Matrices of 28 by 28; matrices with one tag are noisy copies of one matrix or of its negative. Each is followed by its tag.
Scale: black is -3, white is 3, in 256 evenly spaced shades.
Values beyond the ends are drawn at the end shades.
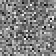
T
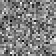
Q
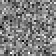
Q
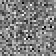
T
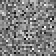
T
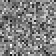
Q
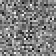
T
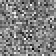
T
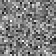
Q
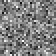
Q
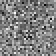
T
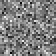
Q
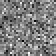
Q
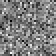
Q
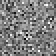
T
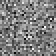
T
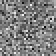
T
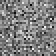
T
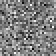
T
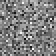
T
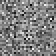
T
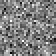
Q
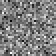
Q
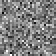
Q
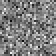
Q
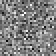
T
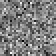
Q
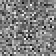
T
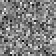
Q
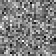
Q
